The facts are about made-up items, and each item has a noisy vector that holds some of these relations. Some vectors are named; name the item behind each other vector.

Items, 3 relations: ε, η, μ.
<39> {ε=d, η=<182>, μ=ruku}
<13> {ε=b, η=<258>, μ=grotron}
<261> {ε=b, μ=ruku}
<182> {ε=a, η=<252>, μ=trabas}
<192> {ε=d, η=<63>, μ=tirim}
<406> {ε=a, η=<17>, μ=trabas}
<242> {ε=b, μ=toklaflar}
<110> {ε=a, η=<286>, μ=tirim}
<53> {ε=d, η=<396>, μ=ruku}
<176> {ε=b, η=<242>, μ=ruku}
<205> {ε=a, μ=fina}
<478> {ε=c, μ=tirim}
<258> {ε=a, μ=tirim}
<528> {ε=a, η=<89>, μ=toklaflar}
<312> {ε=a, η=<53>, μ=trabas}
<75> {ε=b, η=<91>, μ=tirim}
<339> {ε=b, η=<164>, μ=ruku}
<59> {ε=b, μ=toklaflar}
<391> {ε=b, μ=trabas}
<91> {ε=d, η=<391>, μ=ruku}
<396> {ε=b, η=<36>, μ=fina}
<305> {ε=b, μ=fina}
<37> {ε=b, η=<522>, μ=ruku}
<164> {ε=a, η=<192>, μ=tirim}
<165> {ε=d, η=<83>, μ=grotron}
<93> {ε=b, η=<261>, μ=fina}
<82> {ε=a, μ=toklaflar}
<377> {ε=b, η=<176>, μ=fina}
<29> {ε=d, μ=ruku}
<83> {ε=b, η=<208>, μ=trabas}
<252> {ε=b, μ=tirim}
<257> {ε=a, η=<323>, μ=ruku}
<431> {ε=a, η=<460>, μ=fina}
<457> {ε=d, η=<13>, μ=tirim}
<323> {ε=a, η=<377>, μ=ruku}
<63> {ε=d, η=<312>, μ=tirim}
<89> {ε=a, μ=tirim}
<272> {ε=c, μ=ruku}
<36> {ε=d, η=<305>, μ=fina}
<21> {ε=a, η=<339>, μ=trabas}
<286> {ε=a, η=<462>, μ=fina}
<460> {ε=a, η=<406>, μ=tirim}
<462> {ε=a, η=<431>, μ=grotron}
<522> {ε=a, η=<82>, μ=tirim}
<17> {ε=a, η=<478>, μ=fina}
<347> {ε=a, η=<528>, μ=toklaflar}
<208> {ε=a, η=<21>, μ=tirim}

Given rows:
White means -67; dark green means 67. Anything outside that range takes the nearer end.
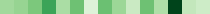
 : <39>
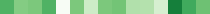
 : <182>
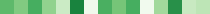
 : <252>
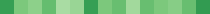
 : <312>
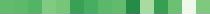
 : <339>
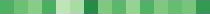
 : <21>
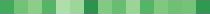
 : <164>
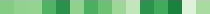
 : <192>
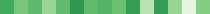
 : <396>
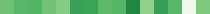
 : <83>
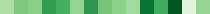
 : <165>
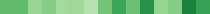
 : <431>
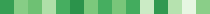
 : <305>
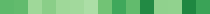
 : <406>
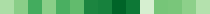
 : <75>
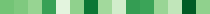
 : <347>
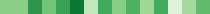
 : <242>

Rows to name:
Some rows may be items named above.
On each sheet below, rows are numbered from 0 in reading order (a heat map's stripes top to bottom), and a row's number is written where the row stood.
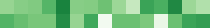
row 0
<29>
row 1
<522>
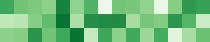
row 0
<82>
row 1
<91>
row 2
<242>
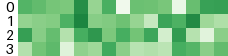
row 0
<522>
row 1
<29>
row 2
<305>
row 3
<272>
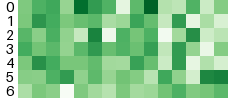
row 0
<37>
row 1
<13>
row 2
<252>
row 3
<396>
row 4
<13>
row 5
<323>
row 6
<478>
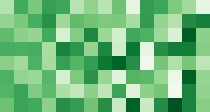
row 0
<457>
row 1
<257>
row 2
<528>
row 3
<261>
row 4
<391>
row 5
<89>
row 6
<258>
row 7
<93>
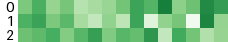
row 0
<110>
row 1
<258>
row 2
<59>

